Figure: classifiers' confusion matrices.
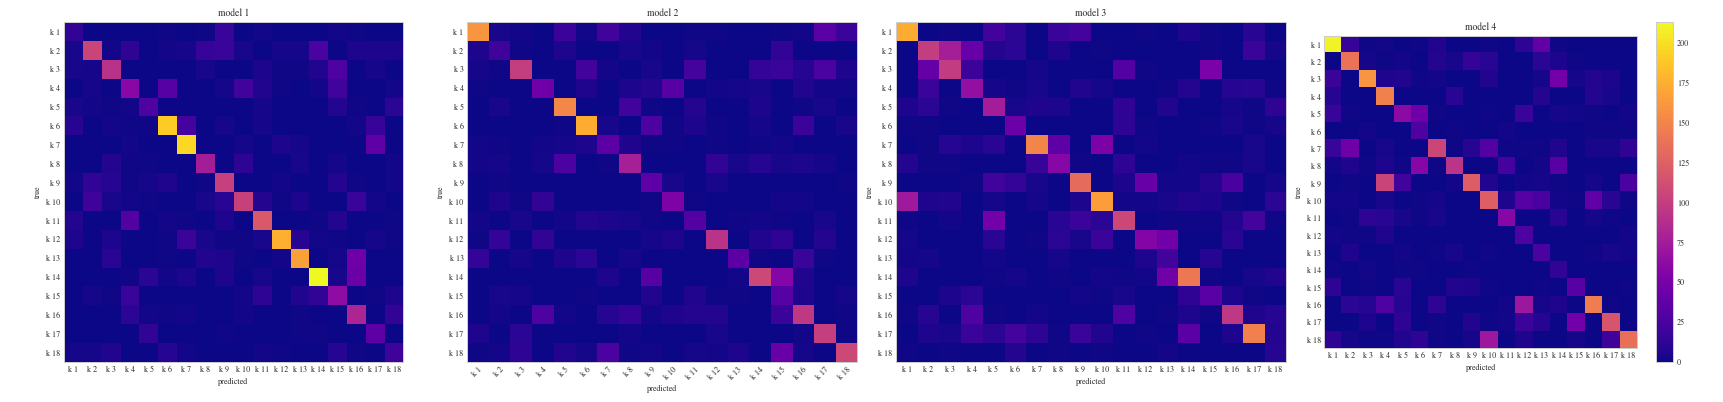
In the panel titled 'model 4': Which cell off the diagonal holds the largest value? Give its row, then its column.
k 9, k 4
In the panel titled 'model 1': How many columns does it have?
18
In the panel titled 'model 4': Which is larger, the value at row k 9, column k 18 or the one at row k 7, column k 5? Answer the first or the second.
the first
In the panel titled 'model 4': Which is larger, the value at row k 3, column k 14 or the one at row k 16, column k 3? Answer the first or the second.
the first
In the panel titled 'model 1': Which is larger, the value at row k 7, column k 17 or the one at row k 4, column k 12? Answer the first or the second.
the first
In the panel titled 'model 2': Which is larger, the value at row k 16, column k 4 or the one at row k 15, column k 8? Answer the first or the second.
the first
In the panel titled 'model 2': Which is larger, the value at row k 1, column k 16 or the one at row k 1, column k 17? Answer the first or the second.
the second
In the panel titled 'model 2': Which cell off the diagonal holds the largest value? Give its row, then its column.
k 14, k 15
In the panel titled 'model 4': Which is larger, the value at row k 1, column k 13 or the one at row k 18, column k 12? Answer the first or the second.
the first
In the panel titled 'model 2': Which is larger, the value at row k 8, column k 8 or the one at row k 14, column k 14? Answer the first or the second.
the second
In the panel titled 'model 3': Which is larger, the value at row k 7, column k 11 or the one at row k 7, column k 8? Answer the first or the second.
the second
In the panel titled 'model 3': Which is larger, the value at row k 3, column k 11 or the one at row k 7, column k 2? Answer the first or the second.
the first
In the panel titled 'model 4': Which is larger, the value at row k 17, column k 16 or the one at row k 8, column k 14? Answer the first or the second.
the second
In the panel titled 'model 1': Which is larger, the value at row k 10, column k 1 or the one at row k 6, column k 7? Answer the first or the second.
the second
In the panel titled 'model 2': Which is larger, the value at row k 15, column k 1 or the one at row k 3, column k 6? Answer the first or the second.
the second
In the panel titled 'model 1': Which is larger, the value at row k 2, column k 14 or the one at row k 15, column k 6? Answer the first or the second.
the first
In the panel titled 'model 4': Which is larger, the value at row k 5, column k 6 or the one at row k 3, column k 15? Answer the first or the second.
the first
